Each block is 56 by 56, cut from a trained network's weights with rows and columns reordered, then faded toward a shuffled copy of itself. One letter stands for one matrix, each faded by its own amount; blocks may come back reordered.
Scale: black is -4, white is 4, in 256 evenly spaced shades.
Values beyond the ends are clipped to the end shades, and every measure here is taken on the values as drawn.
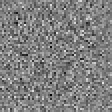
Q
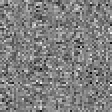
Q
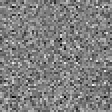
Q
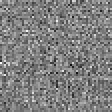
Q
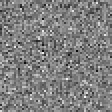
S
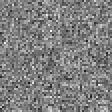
S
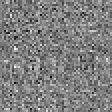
Q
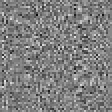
Q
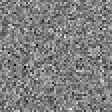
S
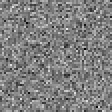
S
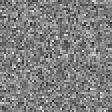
S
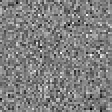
Q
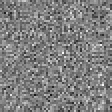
S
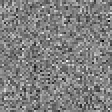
S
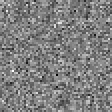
S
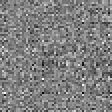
Q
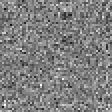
S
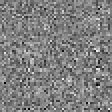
Q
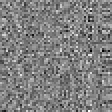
Q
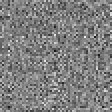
Q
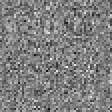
Q
